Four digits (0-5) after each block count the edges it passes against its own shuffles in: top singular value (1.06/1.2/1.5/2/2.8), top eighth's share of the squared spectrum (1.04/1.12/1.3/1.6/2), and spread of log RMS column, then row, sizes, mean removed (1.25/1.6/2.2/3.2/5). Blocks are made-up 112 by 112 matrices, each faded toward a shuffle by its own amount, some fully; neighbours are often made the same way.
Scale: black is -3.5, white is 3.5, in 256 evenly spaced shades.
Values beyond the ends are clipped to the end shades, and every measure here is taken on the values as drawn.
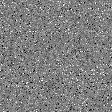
0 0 0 1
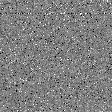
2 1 0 1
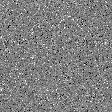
0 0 0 1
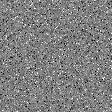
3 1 0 0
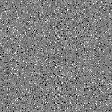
4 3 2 1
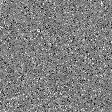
2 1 0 0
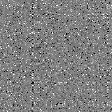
4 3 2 1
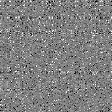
4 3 2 2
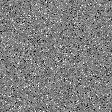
1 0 0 0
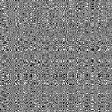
5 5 4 4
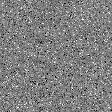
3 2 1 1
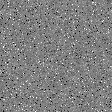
0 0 0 0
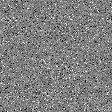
0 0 0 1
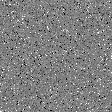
0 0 0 0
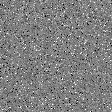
0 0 0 0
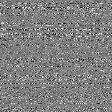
2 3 0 4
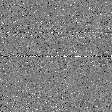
3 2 0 3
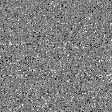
1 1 0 2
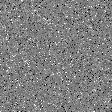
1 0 0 0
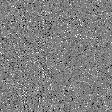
4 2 1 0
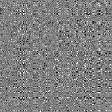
5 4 3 3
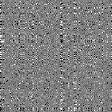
5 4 3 3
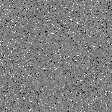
2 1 0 0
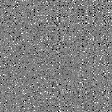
4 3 2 2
